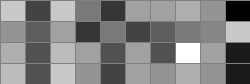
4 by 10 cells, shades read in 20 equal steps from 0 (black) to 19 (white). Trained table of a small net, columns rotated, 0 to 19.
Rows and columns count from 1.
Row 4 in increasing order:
2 5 6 11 11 11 12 13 14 15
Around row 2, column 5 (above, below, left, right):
4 6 4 5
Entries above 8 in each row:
7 6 6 7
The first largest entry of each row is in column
1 10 8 3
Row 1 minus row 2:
4 -2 3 5 -5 7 5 4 1 -15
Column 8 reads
13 9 19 13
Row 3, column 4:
12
